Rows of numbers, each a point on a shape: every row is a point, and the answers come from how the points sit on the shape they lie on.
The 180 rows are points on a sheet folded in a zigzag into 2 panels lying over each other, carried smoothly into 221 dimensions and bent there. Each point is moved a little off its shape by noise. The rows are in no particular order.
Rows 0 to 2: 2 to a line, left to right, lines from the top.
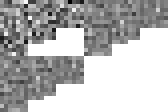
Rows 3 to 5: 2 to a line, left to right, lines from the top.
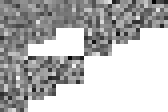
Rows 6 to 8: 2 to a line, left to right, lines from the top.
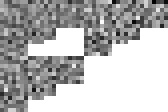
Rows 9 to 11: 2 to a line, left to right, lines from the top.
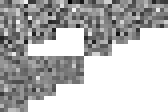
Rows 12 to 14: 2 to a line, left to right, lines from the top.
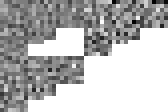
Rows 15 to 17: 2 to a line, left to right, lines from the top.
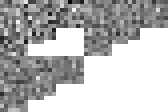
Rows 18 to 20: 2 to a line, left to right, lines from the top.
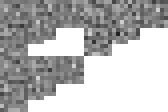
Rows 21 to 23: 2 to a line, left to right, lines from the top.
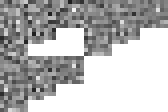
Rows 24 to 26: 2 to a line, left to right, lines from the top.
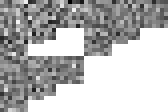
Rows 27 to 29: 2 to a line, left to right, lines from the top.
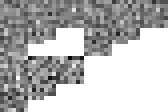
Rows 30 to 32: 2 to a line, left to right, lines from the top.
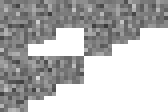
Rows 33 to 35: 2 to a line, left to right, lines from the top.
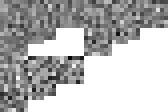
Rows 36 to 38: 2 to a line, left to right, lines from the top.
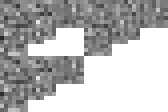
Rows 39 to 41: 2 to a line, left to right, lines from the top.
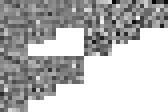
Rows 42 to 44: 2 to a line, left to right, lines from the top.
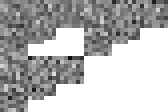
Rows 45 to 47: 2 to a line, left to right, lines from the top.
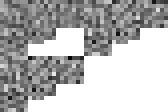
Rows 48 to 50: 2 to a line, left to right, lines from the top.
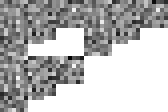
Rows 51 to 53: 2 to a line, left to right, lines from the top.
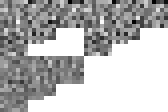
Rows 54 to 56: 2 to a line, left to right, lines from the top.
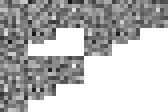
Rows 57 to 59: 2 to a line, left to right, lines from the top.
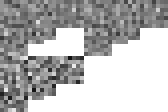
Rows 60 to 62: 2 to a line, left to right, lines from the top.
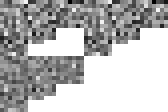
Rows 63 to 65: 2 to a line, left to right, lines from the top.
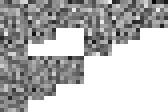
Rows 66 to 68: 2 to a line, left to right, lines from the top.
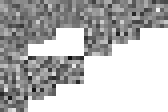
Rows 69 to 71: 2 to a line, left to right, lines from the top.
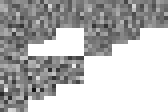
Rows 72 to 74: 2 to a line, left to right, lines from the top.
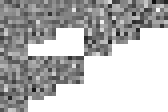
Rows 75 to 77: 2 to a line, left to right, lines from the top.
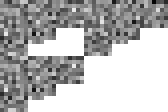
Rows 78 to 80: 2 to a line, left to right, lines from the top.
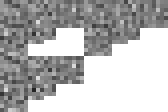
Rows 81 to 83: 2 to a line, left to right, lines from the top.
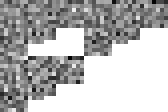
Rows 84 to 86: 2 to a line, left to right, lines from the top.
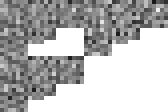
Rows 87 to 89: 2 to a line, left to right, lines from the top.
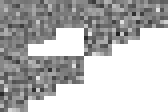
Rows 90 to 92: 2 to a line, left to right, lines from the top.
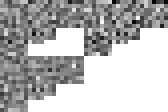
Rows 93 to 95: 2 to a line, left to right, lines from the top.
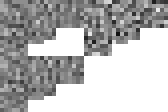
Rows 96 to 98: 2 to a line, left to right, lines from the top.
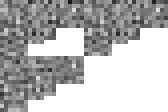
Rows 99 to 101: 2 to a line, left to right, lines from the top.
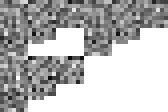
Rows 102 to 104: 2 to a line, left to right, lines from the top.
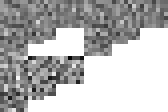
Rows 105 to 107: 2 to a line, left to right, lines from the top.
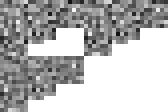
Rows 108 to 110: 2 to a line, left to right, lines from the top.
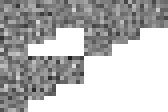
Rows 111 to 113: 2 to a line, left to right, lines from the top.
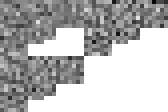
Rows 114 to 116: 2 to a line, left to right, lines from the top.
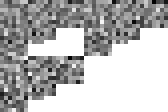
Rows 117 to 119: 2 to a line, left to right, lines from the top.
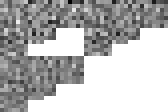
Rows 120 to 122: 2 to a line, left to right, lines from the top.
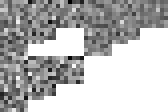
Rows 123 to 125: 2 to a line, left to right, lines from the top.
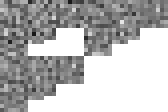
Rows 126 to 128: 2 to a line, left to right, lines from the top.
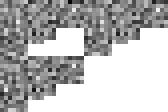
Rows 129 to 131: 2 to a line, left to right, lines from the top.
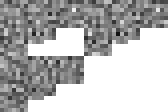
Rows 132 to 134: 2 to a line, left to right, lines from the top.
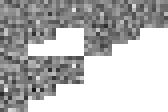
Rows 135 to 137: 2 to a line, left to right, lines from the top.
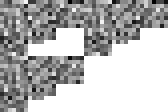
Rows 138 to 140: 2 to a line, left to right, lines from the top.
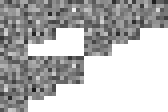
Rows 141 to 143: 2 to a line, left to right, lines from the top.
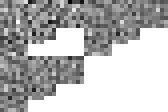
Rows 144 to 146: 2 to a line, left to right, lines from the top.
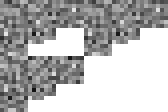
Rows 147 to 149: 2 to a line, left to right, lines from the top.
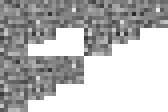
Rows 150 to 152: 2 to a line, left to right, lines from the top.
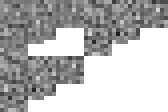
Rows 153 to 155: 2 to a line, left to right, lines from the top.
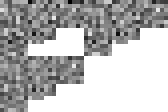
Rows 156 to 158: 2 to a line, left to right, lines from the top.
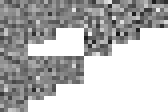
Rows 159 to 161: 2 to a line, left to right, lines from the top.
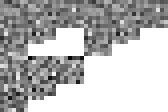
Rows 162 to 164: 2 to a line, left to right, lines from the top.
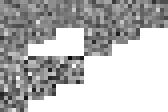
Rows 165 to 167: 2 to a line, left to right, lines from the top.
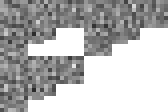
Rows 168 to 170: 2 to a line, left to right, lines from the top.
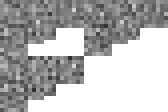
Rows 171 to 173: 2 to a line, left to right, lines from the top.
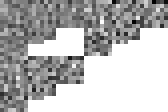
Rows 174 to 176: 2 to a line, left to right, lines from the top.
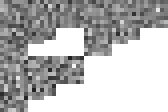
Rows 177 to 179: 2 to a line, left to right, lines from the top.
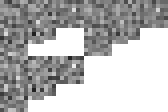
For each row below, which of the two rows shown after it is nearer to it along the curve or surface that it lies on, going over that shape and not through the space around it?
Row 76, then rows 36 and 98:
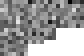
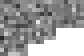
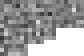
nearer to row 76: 98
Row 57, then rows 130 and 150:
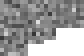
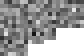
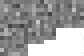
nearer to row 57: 130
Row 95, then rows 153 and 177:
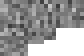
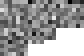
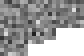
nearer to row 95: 153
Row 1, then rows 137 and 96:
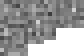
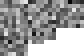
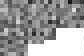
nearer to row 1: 96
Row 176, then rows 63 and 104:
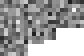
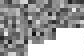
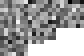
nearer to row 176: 104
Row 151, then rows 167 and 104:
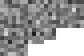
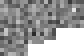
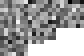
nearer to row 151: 104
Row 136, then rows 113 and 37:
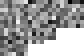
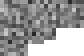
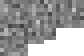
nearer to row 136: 113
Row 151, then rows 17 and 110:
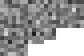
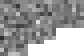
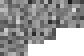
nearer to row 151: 17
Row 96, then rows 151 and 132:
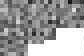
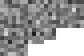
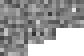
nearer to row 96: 132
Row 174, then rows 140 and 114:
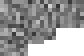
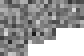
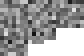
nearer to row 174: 140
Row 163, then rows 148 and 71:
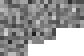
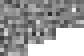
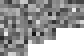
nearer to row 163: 71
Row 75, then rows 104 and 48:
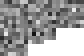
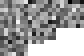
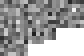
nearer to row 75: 104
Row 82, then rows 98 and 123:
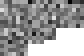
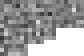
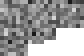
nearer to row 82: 123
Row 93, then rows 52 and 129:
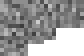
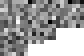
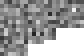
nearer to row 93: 52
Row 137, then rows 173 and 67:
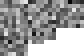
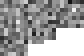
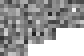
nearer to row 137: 173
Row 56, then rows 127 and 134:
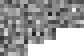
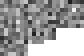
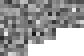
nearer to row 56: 127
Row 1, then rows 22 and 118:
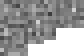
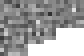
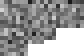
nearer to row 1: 22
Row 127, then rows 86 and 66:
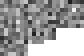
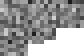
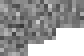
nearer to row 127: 86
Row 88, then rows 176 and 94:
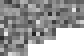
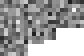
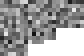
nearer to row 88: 94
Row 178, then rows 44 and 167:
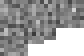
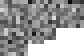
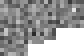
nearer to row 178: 167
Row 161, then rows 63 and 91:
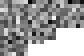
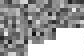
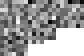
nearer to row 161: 91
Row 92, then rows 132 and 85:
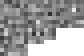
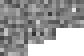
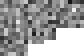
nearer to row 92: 132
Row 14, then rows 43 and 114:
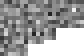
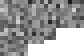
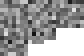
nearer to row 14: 43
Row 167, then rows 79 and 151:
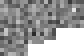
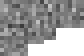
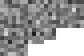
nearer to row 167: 79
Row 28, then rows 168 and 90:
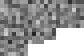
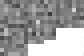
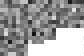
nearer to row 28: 90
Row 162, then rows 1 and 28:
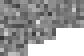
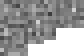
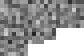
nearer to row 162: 28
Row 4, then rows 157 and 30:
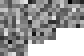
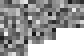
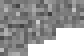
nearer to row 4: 157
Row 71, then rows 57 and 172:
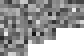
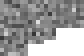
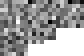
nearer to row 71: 57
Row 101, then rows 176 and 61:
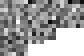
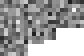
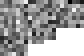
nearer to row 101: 61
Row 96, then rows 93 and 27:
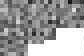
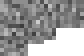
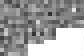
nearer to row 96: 27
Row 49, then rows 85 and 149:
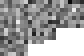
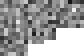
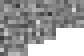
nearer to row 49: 85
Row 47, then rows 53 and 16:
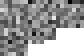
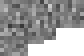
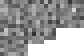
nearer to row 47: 16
